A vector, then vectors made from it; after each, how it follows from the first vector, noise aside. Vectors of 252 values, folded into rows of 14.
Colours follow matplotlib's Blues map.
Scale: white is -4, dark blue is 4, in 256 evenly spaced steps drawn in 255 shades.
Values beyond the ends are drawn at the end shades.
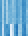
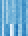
copied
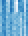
reversed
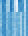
reversed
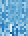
sign-scrambled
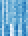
copied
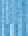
shrunk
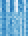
reversed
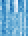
reversed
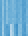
shrunk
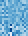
sign-scrambled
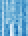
copied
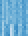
shrunk
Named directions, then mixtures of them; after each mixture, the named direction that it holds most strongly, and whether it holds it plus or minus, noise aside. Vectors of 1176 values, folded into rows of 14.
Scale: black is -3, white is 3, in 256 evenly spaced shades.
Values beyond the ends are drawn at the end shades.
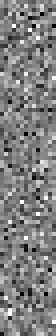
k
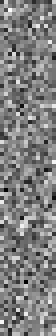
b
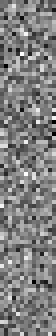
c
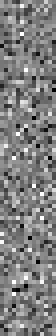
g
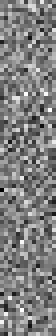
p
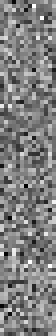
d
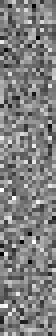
d, minus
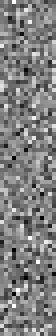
g, minus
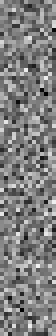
p, minus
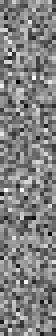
b, minus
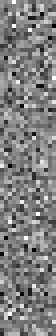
k, plus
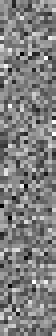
c, minus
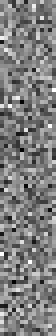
d, plus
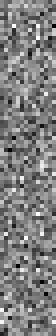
k, plus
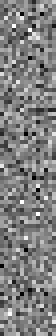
k, plus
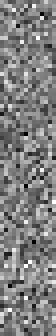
d, plus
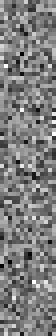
c, minus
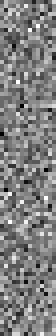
b, plus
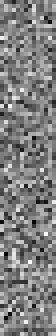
d, plus
